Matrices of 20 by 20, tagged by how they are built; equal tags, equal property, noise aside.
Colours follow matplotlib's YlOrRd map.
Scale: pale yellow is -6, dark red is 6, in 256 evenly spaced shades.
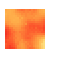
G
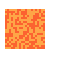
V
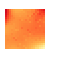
G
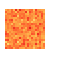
V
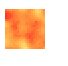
G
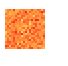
V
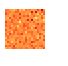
V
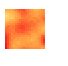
G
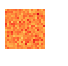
V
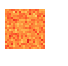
V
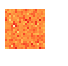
V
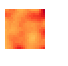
G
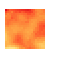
G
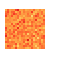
V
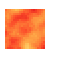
G
